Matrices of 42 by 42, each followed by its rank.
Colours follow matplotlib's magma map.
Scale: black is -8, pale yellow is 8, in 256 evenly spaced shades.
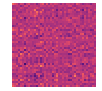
five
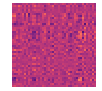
five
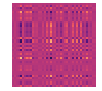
one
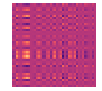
one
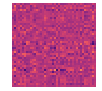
five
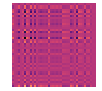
one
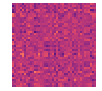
five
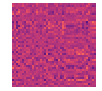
five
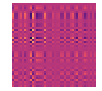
one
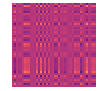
one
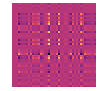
one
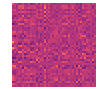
five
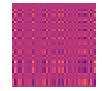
one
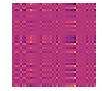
one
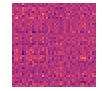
five
